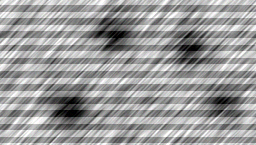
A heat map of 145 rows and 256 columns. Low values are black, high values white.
Average level on the scale: 60%. Stripes: horizontal, repeating 11 times. Dips: four.
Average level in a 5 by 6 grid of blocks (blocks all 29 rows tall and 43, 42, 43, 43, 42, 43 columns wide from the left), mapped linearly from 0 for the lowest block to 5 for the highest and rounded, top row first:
5 5 3 4 4 5
4 5 1 4 1 4
4 4 4 4 3 4
4 0 3 4 4 2
5 3 4 4 5 4
